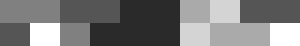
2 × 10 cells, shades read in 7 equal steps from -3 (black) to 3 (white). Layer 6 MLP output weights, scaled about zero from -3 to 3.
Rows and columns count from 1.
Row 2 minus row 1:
-1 3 1 -1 0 0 1 -1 2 4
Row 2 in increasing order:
-2 -2 -2 -1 0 1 1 2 3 3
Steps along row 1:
same down same down same up up down same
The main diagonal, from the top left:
0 3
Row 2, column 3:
0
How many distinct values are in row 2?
6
